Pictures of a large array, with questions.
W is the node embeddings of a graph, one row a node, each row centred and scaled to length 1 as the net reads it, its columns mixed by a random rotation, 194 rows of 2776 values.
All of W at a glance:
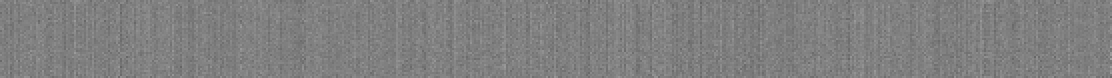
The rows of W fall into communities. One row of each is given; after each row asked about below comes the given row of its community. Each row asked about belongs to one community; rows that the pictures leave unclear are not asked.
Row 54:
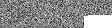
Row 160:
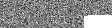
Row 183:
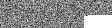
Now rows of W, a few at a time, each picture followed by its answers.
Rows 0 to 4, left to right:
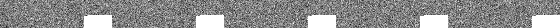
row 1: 160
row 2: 160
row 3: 54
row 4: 160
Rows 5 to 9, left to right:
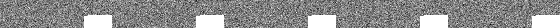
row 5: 160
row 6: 160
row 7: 54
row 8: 54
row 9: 54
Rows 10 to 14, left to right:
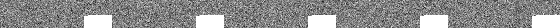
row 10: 183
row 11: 183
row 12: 54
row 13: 183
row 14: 160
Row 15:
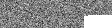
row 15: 183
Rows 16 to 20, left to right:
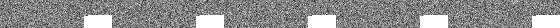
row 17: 183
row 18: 160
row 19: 183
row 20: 54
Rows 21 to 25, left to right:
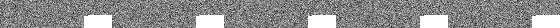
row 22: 183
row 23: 183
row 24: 54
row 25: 160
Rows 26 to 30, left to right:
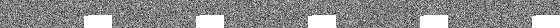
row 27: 183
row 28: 54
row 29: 160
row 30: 54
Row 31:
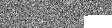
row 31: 54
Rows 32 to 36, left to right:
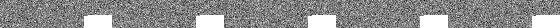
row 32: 54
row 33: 183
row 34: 54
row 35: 160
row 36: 183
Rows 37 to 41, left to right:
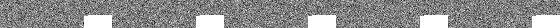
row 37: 183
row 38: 183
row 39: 54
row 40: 54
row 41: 183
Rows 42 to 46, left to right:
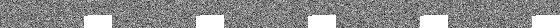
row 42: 183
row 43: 54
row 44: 160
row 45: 160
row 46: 54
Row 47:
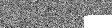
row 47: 160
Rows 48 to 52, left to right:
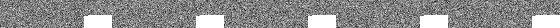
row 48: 160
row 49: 183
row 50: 183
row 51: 54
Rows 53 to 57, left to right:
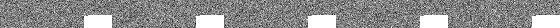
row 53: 183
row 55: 54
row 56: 183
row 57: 54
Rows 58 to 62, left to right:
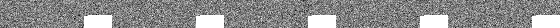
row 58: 54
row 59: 160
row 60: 183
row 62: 160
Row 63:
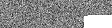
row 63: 54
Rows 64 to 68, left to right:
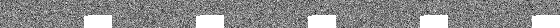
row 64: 183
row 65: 183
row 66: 160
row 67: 160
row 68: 183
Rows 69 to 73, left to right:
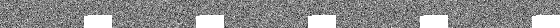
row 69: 183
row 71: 54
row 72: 183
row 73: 160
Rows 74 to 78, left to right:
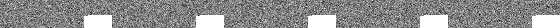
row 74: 160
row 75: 183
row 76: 54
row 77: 160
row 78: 183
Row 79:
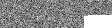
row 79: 183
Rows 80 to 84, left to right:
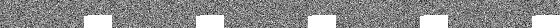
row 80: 54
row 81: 54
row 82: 160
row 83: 160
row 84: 183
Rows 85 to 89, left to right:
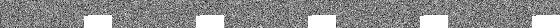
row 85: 54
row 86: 183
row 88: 183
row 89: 160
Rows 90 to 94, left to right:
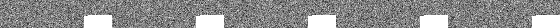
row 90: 160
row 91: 160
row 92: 54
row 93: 54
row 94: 54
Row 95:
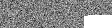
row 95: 183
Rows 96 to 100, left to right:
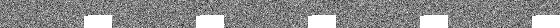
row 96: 54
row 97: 183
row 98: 54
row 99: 183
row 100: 183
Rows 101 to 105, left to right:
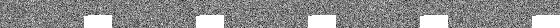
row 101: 54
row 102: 160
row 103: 183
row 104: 160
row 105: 54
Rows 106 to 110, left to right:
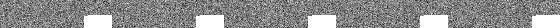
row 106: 183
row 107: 160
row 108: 54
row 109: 160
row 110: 160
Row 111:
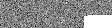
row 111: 183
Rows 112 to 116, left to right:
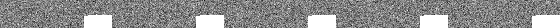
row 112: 183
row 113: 54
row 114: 160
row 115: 54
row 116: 183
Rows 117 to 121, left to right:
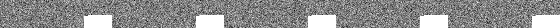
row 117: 54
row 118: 160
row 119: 160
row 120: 160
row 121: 183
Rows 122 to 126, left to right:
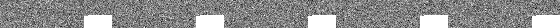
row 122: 183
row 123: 160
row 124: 160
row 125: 183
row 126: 183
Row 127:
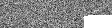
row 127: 160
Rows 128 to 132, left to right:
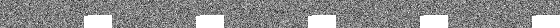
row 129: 160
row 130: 183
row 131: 54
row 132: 54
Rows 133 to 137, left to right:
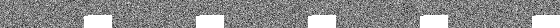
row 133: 160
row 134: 54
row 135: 160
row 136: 160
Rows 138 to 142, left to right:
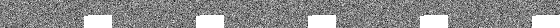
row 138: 160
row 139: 183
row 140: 54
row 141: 160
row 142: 54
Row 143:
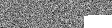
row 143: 54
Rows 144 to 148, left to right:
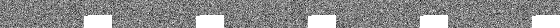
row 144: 160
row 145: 183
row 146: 160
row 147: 160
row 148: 160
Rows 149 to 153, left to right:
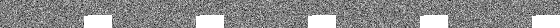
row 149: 54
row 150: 54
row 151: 183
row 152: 183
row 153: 54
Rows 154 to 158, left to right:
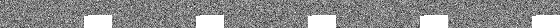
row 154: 54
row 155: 54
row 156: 183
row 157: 54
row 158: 160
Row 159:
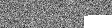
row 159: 54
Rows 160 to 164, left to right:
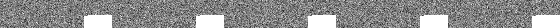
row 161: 183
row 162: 54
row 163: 160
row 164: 183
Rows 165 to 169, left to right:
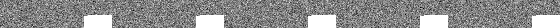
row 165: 183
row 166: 183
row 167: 160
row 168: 183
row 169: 54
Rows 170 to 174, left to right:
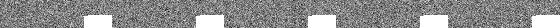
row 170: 54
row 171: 160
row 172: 160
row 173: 183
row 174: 160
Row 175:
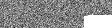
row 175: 160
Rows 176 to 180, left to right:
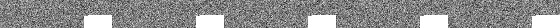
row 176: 183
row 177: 183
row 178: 183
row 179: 183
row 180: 54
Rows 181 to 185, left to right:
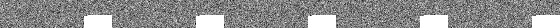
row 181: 183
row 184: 54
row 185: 54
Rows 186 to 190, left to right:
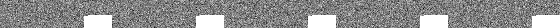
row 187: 183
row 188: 183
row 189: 183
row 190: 54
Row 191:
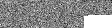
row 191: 54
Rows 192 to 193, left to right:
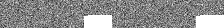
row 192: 54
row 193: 160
